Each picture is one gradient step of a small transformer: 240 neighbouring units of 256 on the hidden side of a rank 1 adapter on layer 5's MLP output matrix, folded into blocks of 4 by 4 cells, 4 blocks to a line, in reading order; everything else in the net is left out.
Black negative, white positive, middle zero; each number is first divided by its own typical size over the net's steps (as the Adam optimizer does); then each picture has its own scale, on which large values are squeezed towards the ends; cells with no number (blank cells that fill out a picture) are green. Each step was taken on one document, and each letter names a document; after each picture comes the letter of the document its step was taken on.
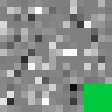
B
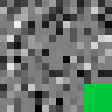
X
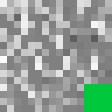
X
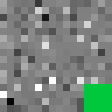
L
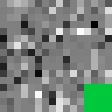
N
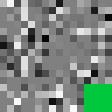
N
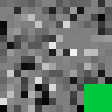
B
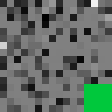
X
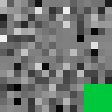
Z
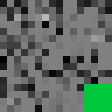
X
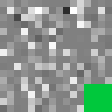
B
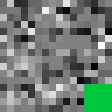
N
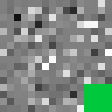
B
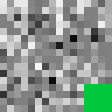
X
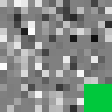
N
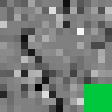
Z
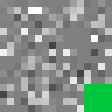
B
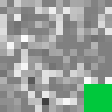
Z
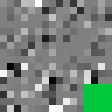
L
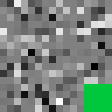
N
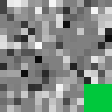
N
